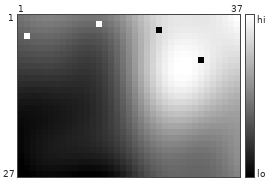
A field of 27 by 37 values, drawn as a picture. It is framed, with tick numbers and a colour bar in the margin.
Lone odd cells: 4, 2 higher and 2 lower than their neighbours. Ninth with the lowest average: bottom left. Roughest part: top middle. Ninth with the highest average: top right. Slope: up to the top right.
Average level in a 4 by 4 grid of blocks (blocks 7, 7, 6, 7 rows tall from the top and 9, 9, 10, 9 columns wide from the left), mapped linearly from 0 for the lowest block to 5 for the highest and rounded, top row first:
2245 | 1145 | 0133 | 0022
